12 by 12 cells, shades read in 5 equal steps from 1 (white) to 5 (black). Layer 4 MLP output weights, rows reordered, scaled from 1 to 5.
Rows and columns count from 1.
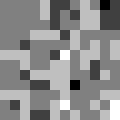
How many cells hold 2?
44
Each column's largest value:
3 4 4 4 4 4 4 5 3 4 5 4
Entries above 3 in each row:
4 4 3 1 1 1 1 2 3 0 1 2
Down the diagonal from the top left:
3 3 3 2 3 4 2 3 3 3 3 1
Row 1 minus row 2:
0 0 0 0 0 0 1 -1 0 1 1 0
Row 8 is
3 3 4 2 2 2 2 3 3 4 2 3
